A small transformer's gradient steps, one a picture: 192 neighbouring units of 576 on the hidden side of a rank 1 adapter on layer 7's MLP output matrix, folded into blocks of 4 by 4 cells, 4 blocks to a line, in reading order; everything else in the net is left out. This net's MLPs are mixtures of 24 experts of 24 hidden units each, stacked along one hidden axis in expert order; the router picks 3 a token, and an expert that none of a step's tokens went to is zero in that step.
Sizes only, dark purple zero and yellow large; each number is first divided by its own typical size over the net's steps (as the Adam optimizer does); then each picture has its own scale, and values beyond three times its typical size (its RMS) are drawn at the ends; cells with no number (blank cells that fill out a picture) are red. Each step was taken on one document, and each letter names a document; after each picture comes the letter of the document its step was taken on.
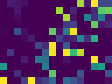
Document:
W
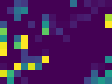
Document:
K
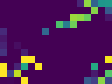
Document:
K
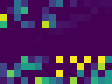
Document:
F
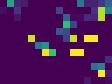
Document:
W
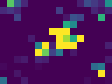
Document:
W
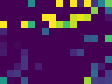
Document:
F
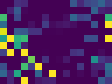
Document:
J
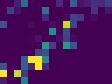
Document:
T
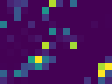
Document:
T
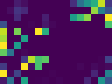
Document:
J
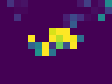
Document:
W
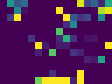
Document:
W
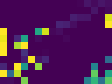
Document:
K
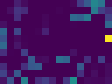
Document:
J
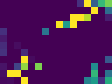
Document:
K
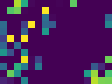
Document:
F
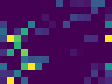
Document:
J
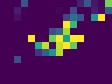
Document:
W
